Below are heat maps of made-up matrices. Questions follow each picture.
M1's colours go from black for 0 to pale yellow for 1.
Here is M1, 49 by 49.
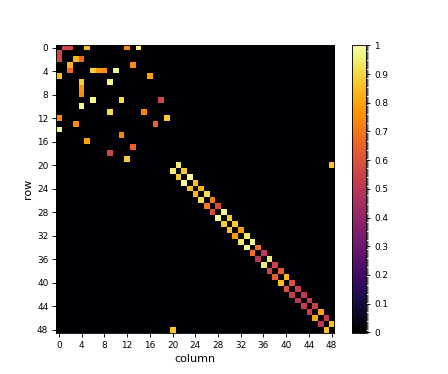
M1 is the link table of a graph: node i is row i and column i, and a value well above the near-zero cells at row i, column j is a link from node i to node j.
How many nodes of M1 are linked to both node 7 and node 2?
1
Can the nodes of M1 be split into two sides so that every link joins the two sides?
no
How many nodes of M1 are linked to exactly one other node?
10
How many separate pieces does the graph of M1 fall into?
2
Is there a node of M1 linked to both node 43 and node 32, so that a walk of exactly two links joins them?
no
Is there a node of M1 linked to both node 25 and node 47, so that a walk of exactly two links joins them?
no
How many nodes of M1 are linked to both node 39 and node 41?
1
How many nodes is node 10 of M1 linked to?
1
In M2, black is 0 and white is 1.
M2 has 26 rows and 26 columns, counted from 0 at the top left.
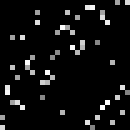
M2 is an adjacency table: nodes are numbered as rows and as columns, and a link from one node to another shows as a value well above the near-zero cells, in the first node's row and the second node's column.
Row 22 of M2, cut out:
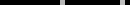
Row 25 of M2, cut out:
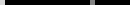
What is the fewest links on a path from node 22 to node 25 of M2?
5
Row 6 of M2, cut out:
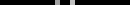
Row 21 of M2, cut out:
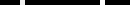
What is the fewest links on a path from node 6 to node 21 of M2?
6
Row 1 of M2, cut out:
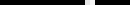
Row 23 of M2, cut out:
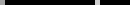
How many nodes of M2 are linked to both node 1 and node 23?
0
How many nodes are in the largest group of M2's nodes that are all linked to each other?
2
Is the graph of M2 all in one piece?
yes
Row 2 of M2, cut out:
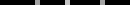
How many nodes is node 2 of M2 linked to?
3
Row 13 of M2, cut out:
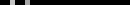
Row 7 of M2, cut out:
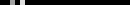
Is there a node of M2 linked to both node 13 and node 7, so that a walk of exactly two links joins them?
yes
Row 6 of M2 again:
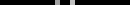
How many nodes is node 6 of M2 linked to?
2
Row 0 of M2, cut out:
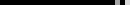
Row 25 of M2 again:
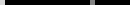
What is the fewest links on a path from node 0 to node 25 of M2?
1
